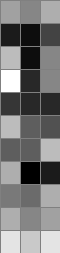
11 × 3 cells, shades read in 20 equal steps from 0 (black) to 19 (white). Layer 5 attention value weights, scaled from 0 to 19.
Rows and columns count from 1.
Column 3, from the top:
13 5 10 10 3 6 14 2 13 12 17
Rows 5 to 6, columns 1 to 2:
4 3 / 14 7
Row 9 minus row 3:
-5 7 3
